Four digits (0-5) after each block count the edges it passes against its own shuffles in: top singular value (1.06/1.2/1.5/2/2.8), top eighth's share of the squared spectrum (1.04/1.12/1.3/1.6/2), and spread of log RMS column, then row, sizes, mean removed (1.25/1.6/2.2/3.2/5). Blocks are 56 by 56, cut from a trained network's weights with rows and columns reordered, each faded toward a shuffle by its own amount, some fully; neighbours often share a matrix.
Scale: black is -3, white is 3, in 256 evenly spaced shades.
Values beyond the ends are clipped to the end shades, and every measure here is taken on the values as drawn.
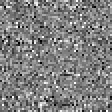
3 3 1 2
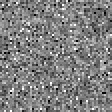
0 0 0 0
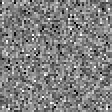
0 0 0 0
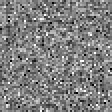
0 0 0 0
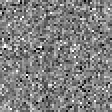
1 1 0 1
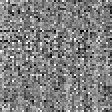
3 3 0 2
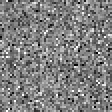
2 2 0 0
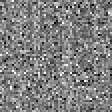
2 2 0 1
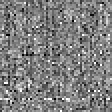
3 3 1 2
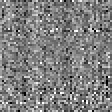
3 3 1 3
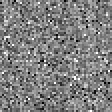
1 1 0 1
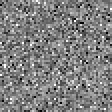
0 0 0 0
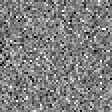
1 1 0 0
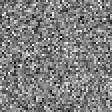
1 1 0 0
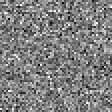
1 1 0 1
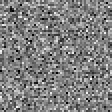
2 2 0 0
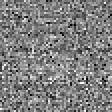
3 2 0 1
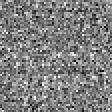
2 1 0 0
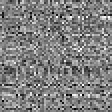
4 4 1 3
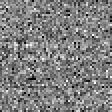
3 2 1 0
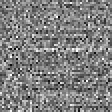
3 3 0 1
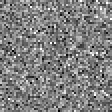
1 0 0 0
